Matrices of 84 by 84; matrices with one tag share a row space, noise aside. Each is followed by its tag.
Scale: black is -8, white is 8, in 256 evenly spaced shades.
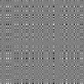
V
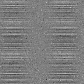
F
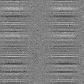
F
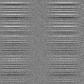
F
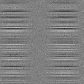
F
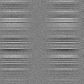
F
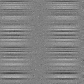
F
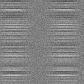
F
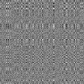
V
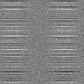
F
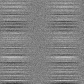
F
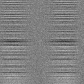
F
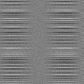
F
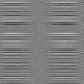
F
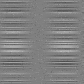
F
